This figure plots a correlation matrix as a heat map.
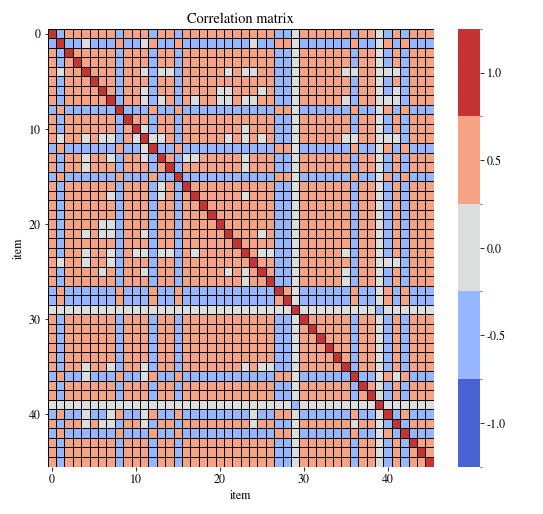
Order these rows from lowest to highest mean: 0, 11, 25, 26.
11, 25, 26, 0
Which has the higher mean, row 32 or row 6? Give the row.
32
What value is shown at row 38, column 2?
0.5
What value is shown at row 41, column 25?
0.5
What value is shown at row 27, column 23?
-0.5
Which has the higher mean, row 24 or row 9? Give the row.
9
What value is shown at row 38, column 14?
0.5
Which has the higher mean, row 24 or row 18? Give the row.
18
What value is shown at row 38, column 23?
0.5
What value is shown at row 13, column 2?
0.5
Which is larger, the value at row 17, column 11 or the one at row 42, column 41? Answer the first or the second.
the first
